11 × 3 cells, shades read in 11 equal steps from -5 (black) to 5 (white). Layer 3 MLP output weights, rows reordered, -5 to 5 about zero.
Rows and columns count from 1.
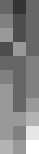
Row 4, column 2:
1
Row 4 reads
-2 1 -1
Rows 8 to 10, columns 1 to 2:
1 -1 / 1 1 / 1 0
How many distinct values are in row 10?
3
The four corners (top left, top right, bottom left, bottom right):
-1 -1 2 5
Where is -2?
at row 2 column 2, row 3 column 2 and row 4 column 1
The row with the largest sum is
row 11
